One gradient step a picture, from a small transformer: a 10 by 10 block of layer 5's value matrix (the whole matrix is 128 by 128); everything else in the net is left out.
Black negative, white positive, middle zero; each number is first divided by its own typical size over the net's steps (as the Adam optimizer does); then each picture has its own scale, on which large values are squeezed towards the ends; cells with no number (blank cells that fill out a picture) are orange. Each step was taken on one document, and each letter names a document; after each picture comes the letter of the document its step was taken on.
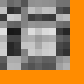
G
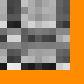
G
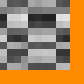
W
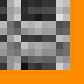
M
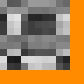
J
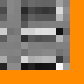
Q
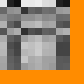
J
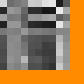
Q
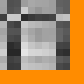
G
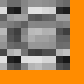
J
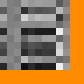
Q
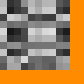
G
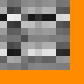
G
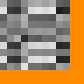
J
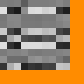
J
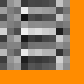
M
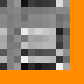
Q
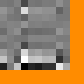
M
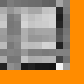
Q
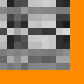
W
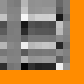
Q
